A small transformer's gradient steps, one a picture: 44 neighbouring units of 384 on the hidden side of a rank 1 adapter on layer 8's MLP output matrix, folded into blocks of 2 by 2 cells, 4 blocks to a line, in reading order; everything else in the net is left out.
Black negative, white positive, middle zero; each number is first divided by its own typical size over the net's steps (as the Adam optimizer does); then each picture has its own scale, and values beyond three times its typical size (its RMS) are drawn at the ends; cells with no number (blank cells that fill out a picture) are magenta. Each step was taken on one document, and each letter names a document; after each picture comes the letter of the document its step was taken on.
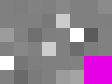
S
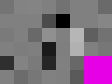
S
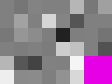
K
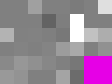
K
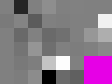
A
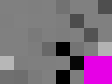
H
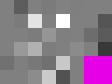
A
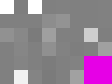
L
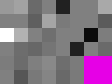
L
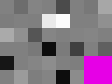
S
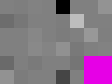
H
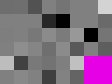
S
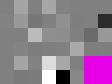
A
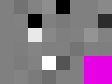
A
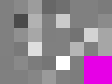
A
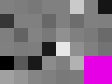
K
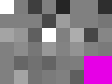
L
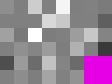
S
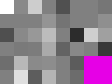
L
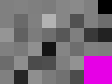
K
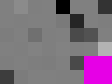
H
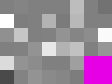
K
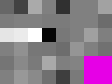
L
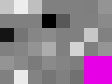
L
